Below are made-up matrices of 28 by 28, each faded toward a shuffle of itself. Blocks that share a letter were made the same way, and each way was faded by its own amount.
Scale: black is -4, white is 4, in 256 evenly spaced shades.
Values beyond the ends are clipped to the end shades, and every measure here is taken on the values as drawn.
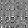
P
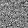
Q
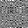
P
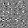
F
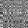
P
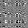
P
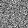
Q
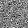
Q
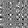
P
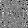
F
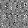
F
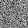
Q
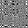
P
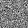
Q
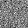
Q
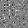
F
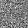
Q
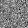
Q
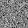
Q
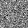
Q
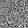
Q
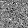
Q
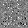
F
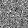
Q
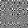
P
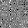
F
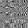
P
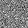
Q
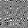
P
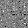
F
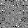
F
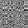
P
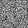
Q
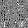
F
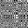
P
